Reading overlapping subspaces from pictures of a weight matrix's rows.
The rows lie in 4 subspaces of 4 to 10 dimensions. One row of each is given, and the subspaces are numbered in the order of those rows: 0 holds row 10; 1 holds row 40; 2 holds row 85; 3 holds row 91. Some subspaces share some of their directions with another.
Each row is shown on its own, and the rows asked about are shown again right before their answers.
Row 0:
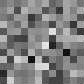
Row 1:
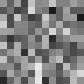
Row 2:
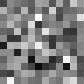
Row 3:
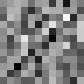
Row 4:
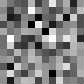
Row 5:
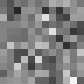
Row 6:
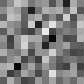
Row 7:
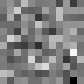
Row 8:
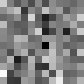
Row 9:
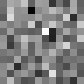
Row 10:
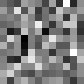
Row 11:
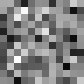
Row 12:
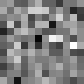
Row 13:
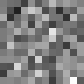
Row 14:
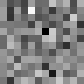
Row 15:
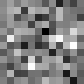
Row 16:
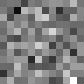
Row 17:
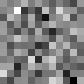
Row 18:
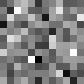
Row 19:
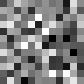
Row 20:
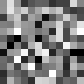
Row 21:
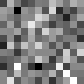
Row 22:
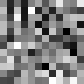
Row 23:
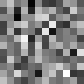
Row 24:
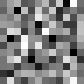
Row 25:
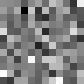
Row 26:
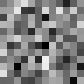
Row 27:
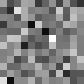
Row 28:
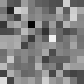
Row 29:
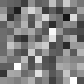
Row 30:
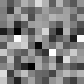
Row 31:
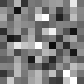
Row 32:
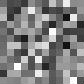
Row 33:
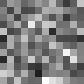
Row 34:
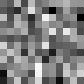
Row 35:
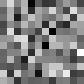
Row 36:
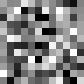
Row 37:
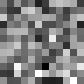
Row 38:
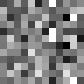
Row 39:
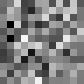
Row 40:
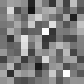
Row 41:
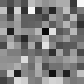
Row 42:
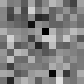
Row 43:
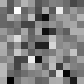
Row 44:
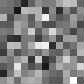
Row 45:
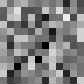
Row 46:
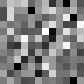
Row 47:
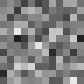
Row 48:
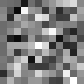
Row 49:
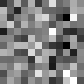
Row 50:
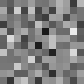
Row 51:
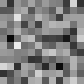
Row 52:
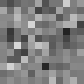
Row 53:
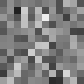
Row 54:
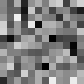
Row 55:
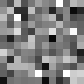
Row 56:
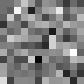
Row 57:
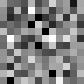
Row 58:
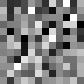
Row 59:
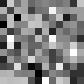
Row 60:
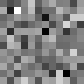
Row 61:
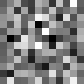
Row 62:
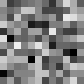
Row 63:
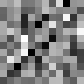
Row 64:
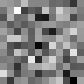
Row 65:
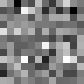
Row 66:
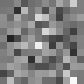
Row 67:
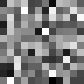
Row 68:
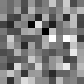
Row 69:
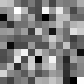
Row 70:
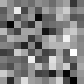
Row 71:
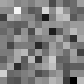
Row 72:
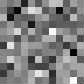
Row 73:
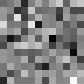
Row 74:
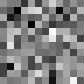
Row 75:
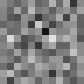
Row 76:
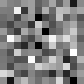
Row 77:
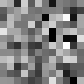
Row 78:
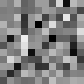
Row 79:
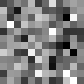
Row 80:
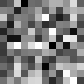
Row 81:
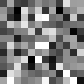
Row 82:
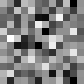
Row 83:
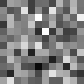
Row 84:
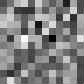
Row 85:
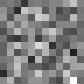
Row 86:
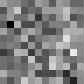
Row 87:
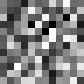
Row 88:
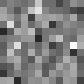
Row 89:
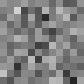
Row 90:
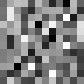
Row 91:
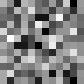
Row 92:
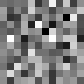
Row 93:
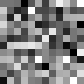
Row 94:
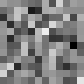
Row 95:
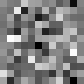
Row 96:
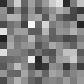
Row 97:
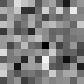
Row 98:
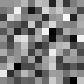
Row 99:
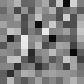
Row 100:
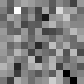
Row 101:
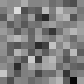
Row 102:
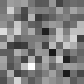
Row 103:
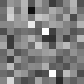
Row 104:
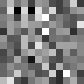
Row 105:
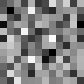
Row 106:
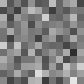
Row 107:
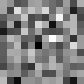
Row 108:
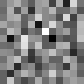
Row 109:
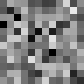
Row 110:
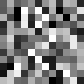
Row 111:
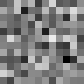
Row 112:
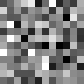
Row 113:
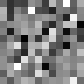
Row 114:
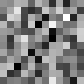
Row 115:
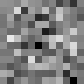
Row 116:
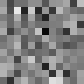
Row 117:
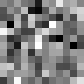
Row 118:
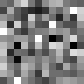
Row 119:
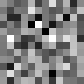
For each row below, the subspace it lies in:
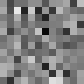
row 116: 0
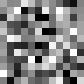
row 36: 1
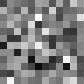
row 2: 1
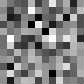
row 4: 0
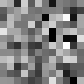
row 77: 3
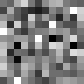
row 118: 2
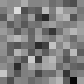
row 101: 0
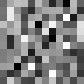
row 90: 2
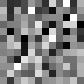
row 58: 0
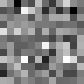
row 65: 3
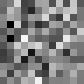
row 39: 3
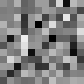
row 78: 0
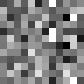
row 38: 3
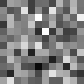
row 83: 1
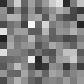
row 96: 1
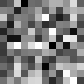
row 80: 3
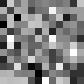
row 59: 1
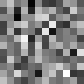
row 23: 1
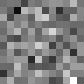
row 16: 0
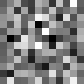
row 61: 3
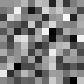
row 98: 2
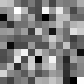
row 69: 2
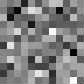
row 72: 0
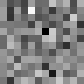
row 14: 0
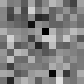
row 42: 0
